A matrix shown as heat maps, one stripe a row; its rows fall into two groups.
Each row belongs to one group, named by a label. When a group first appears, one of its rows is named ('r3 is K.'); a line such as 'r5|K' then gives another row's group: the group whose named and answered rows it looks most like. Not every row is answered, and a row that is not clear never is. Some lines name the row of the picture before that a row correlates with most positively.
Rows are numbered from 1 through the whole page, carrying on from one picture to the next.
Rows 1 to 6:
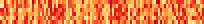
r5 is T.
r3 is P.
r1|T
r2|T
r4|P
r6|P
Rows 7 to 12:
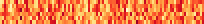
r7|T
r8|T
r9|T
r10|P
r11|T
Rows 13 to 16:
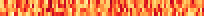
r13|T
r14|T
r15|P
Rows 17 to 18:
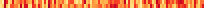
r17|T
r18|T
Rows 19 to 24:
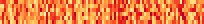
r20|T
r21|T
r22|P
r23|P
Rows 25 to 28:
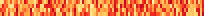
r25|T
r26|P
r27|P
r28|P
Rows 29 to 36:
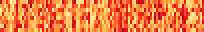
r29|P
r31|T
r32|P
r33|P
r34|P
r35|T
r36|P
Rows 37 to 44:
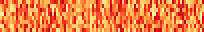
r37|P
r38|T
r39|T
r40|T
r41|P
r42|P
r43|T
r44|P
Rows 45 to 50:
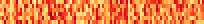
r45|P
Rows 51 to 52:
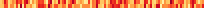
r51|T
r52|T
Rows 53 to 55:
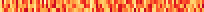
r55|T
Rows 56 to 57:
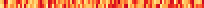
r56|T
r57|T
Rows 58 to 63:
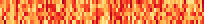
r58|P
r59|P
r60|P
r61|T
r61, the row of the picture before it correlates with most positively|57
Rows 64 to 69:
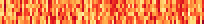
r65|T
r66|T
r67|T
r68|P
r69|P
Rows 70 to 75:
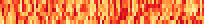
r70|P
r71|P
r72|P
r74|T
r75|T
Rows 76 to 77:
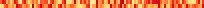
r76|P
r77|T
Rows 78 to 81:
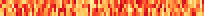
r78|P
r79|P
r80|T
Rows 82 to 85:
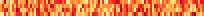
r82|T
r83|P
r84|P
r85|T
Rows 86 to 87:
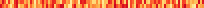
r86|P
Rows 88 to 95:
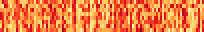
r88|P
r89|T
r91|P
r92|P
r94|P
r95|P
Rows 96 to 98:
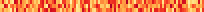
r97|T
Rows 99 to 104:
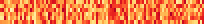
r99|P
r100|T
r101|P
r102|T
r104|P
